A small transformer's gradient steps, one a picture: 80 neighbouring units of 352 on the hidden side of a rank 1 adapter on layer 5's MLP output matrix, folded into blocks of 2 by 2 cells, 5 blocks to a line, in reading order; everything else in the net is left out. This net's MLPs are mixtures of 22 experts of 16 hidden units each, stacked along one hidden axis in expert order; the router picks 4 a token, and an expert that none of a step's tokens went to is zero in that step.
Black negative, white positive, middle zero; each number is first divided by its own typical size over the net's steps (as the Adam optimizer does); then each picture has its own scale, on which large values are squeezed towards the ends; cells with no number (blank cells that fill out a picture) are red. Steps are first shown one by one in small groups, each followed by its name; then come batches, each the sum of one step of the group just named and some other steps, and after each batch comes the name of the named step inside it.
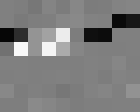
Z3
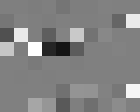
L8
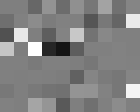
L8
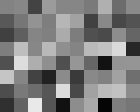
Z3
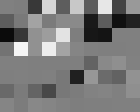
Z3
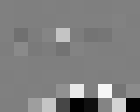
Z3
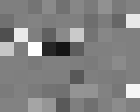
L8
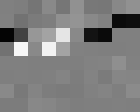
Z3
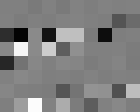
Z3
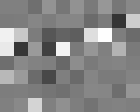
Z3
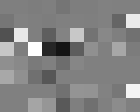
L8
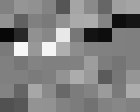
Z3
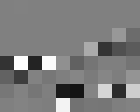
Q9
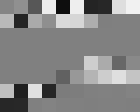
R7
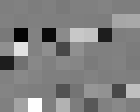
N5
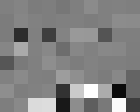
N5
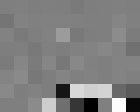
Q9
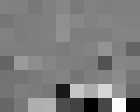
Q9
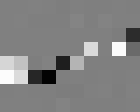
Q9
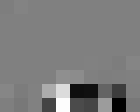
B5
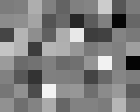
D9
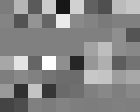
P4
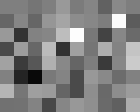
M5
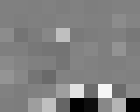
B5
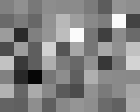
M5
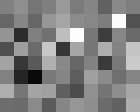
M5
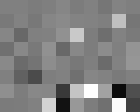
M5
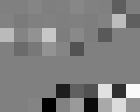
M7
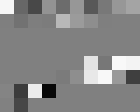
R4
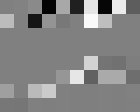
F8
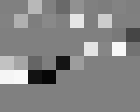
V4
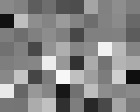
R4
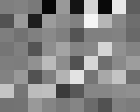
F8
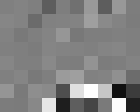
F8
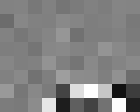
R4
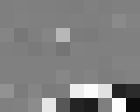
M7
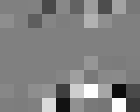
F8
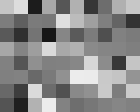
R4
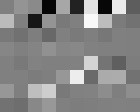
F8
